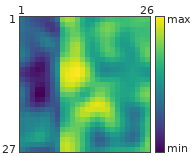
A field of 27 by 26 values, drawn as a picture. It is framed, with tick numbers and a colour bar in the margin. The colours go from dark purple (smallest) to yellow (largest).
Seam: vertical, 30% of the way across, the right part higher. Ninth with the lowest average: middle left. Ninth with the highest average: centre.
